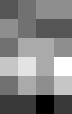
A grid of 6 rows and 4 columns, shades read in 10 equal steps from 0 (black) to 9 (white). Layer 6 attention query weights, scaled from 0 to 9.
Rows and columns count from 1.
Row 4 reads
7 8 6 9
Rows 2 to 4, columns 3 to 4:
3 3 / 6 5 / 6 9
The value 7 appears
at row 4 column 1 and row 5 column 4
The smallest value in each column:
2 2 0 2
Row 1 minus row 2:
-2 0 2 2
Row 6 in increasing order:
0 2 2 2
